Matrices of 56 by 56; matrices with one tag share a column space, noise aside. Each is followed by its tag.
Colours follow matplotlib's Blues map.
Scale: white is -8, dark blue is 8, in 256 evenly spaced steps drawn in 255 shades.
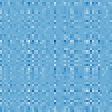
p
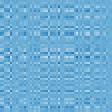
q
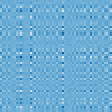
q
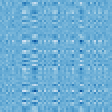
p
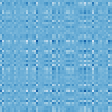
p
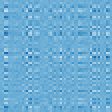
q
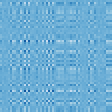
p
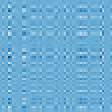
q
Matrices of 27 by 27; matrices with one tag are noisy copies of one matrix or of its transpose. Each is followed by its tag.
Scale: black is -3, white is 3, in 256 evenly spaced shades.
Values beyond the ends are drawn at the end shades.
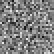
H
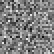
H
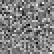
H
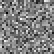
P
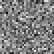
P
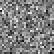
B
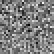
H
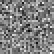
H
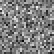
B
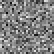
P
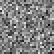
B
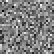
P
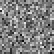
B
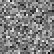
B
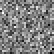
B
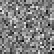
B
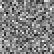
P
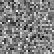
H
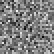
H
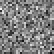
B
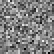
B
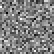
P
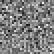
H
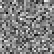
P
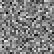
P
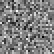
H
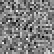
H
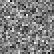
B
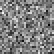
B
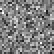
B
